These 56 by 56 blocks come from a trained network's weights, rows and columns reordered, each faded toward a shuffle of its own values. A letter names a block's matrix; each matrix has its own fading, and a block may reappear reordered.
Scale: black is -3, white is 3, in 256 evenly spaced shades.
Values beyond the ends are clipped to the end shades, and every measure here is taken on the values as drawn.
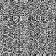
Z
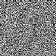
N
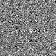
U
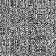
Z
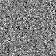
U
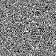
U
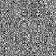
N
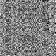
Z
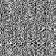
Z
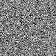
U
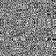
N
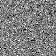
U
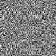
N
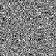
N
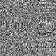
N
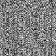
Z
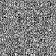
N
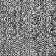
Z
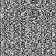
Z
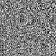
N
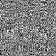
N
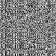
Z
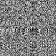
Z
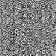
Z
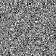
U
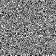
U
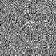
N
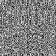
Z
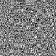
N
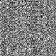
Z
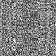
Z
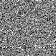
U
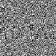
N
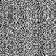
Z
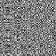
N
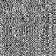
Z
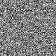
U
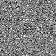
U
